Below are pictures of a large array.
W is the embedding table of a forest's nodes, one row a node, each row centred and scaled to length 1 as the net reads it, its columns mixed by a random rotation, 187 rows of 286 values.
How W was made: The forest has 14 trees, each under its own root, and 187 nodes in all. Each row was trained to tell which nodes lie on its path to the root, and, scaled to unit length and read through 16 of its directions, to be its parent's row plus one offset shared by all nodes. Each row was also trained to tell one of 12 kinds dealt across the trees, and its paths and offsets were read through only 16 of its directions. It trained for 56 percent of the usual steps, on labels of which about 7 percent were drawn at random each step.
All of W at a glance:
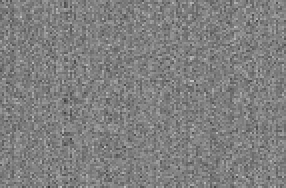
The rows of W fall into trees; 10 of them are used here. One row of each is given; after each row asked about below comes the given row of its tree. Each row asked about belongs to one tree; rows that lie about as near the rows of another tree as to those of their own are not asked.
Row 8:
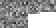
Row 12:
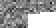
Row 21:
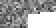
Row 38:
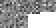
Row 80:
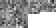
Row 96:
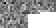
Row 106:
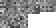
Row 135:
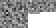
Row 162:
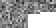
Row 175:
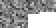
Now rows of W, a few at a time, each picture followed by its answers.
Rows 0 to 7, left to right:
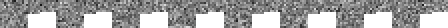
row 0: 12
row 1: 38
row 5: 21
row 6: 38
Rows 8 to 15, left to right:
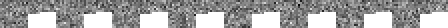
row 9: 96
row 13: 12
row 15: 38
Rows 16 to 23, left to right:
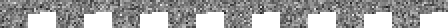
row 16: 38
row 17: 38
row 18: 175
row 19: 80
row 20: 21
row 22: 162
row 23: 12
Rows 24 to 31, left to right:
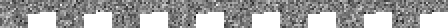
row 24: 12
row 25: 96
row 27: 38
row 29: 21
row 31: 21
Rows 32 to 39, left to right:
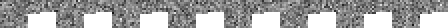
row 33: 96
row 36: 38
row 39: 38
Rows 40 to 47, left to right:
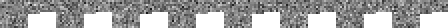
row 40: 106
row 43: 175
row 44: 135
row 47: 162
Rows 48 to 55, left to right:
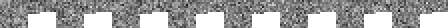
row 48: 162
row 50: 175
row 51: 162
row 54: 162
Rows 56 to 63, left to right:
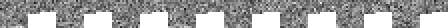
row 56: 135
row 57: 135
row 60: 175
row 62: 162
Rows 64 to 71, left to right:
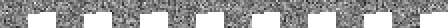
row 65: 175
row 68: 21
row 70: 175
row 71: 80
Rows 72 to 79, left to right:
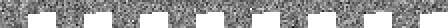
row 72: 162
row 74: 21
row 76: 175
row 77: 8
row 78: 96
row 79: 135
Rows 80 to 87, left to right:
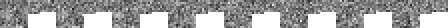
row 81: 175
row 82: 8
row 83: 162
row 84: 38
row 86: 162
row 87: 8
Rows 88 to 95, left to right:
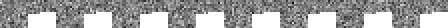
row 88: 106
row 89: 96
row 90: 106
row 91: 12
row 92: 96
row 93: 21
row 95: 96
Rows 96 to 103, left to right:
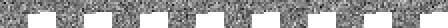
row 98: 175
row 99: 175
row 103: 38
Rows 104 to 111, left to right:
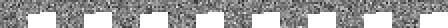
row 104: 162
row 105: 12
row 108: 12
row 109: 162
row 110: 12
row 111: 21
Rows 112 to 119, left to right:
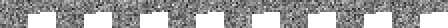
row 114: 135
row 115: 96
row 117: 12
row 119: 80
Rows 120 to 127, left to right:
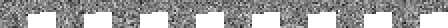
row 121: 12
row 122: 175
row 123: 96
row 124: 162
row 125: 175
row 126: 21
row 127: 106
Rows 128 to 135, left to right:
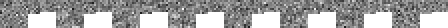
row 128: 21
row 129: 175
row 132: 175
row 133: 21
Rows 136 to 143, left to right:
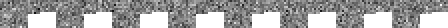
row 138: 38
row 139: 162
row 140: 12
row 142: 96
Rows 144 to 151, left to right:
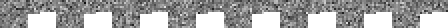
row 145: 175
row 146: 38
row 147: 135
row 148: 162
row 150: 135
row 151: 38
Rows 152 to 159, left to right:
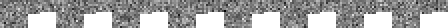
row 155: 162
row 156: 21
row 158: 38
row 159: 135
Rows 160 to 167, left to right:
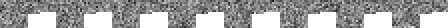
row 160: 96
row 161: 38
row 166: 21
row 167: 175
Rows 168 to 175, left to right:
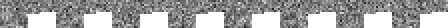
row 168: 175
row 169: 96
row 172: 21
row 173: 162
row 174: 175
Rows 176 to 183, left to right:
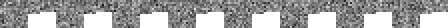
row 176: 80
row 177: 96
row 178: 162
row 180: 38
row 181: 80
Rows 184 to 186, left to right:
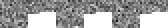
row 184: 175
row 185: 162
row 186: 96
